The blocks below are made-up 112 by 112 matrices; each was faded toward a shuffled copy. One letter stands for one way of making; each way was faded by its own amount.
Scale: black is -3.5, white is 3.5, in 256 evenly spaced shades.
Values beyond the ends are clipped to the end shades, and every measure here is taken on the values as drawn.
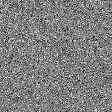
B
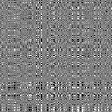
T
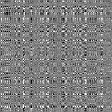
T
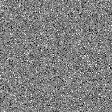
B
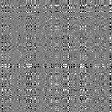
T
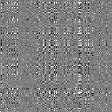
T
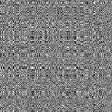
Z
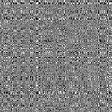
Z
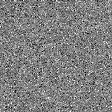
B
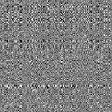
Z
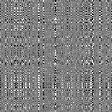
T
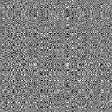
Z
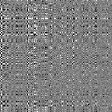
T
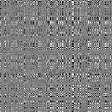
T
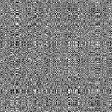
Z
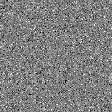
B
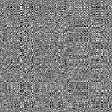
Z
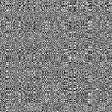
Z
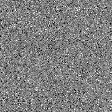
B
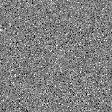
B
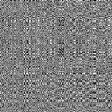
Z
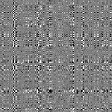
T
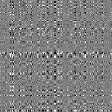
T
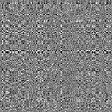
Z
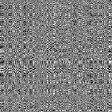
Z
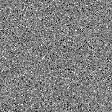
B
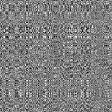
Z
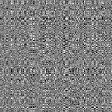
Z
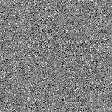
B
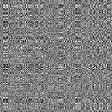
Z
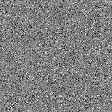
B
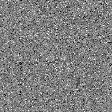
B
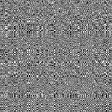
Z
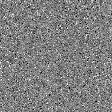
B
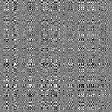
T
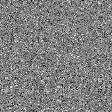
B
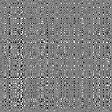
T
